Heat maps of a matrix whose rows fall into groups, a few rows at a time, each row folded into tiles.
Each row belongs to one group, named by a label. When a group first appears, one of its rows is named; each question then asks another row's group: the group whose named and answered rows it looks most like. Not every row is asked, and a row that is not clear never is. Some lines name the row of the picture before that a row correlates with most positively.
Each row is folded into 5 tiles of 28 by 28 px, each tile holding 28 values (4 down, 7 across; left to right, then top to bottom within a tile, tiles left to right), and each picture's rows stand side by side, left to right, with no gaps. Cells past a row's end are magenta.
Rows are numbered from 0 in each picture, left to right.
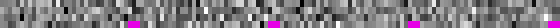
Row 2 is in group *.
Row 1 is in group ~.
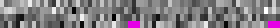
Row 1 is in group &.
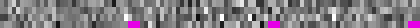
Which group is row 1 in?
~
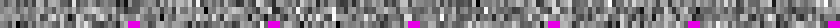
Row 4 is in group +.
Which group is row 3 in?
~
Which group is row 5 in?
&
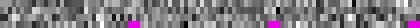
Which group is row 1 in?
+
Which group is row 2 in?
&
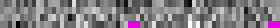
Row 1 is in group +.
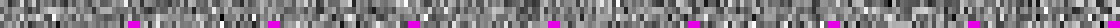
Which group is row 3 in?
+
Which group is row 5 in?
+
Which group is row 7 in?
~
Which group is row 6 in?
+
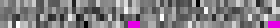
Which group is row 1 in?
~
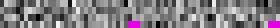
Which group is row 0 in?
*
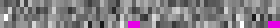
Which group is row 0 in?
+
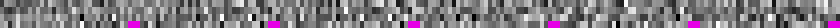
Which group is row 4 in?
+
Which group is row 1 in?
~
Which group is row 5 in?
&
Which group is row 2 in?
~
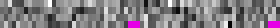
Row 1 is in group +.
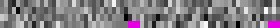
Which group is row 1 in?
&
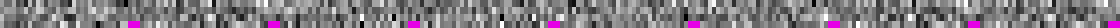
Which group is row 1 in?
&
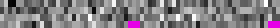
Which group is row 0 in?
*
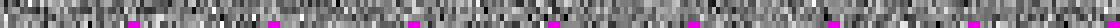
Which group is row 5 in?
*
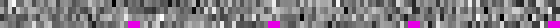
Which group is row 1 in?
~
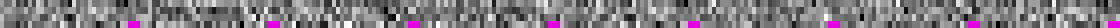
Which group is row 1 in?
+
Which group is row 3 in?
&
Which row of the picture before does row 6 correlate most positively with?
2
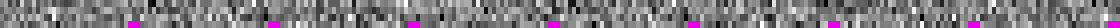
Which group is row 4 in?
*
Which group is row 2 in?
&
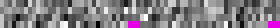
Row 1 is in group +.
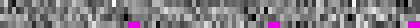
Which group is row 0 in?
*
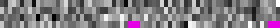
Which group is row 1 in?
+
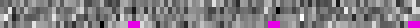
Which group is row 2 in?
~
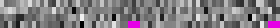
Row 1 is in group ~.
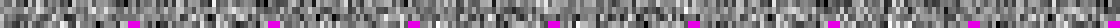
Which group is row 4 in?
&
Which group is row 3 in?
&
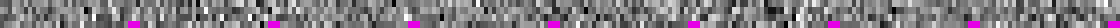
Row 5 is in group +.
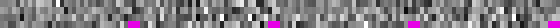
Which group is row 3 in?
+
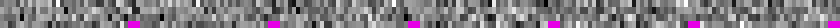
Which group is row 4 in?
&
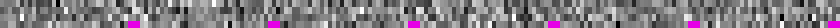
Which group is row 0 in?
~
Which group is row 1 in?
+
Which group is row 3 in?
+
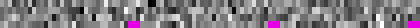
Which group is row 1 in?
*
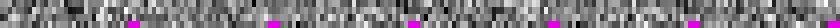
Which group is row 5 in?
&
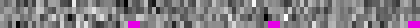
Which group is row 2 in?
+
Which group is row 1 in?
*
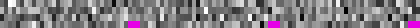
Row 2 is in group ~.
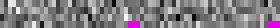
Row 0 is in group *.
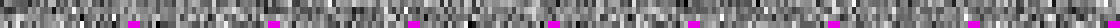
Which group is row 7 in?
&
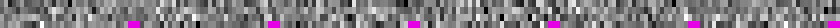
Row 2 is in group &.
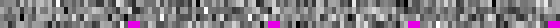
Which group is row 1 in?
~
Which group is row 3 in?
&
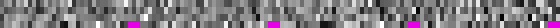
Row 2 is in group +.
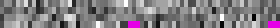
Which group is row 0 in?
&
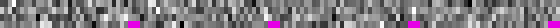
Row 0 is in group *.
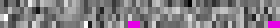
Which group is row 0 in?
+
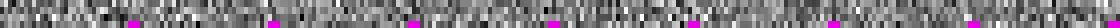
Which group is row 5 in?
+
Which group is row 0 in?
*
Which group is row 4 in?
~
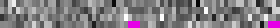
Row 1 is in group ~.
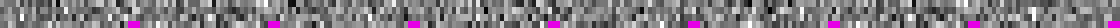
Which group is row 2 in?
*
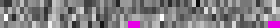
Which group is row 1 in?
~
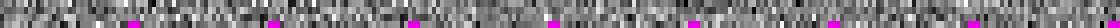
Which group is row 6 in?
&
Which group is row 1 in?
*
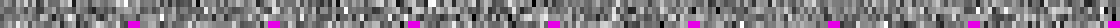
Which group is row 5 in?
*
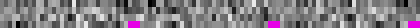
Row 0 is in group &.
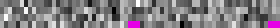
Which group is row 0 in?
+
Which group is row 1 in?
*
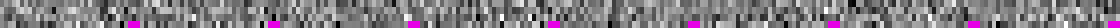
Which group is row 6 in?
*
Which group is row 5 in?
&
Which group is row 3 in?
~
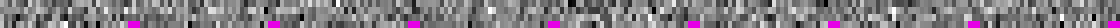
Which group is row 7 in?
~
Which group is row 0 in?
&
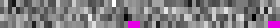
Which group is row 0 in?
*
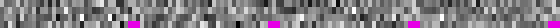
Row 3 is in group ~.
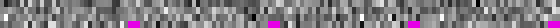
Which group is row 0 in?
+
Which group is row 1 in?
+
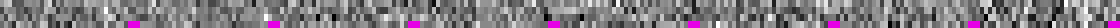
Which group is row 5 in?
&
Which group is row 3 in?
*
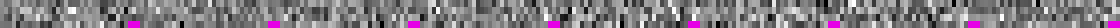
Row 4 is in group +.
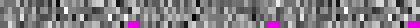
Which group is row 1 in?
+
